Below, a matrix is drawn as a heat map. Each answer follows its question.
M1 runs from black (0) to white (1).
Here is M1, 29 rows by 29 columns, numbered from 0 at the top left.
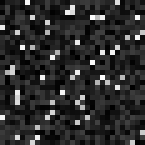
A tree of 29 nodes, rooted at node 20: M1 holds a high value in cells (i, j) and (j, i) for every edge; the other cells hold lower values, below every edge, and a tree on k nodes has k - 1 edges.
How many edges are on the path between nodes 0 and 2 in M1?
8
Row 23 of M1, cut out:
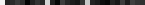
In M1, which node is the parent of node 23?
9
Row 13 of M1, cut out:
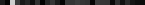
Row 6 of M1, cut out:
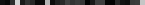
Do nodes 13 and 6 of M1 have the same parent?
no
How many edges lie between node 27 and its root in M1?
2
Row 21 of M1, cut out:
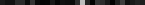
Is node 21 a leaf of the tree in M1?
yes
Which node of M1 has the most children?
3
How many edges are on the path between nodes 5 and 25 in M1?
8
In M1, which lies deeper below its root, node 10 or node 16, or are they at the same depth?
node 16
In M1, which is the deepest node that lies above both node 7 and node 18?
3
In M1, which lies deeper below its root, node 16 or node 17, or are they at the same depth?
node 17
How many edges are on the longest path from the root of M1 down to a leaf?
6
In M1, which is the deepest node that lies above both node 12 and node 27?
3
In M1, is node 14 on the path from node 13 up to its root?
yes
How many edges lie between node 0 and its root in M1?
5
